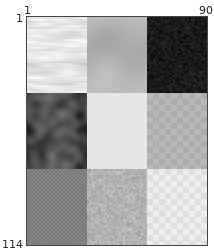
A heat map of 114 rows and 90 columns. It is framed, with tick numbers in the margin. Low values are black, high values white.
The table splits into 3 rows of 3 panels. Panel 1,1: very high, streaked across, faint in contrast. Panel 1,2: high, smooth, faint in contrast. Panel 1,3: very low, fine-grained, faint in contrast. Panel 2,1: low, blotchy. Panel 2,2: very high, flat. Panel 2,3: high, checkered, faint in contrast. Panel 3,1: middling, checkered, faint in contrast. Panel 3,2: high, fine-grained, faint in contrast. Panel 3,3: very high, checkered, faint in contrast.
